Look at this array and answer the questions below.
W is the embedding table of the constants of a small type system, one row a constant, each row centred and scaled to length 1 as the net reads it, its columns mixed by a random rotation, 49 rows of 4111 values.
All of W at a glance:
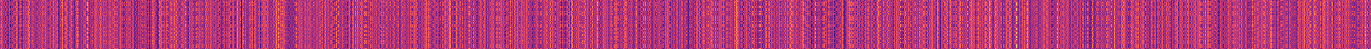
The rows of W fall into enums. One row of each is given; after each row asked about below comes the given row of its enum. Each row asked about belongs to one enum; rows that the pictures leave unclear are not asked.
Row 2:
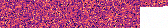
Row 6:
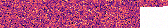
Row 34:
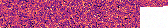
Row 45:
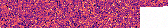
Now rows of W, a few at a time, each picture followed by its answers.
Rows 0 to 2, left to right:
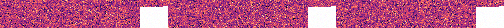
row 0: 6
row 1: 34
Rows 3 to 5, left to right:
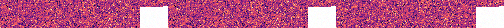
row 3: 45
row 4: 45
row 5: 2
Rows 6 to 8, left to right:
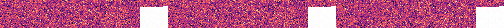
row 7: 6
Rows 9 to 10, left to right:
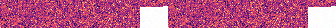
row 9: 45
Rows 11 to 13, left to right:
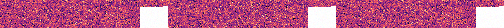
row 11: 6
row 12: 34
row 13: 6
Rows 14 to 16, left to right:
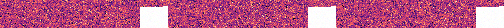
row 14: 6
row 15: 34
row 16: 45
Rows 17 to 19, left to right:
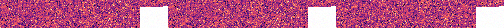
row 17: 45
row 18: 45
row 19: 2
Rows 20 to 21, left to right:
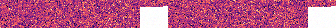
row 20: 45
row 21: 6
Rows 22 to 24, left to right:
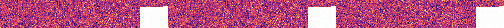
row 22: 45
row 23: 45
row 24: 6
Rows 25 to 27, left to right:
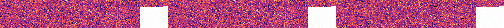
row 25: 6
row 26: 6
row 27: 34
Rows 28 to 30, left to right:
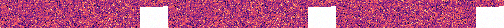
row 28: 45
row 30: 6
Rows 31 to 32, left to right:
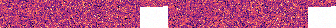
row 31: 34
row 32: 45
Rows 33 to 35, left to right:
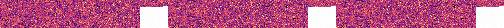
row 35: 34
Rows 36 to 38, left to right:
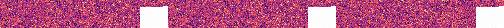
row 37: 45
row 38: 6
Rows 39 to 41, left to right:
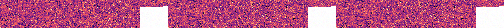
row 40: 34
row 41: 34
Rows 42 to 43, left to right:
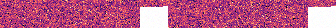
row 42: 6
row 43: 34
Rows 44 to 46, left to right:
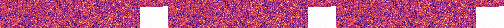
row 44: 45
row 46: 45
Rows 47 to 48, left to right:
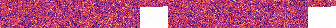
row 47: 45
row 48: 6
